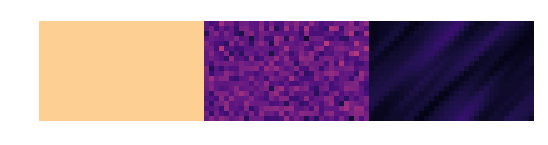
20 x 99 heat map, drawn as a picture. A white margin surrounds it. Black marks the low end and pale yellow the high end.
The table splits into one row of 3 panels. Panel 1,1: very high, flat. Panel 1,2: low, fine-grained. Panel 1,3: very low, slanting up to the right, faint in contrast.
